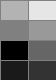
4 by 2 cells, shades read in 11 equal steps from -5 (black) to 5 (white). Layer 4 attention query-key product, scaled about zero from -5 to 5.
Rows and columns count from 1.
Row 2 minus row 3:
5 2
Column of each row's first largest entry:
2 2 2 2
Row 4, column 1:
-4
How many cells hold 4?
1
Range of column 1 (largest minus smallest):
7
